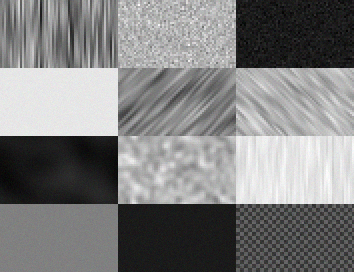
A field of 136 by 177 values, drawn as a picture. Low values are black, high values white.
It is made of 4 by 3 panels. Panel 1,1: middling, streaked downward, strong in contrast. Panel 1,2: high, fine-grained. Panel 1,3: very low, fine-grained, faint in contrast. Panel 2,1: very high, flat. Panel 2,2: middling, slanting up to the right. Panel 2,3: high, slanting down to the right. Panel 3,1: very low, smooth, faint in contrast. Panel 3,2: high, blotchy. Panel 3,3: very high, streaked downward, faint in contrast. Panel 4,1: middling, flat. Panel 4,2: very low, flat. Panel 4,3: low, checkered.
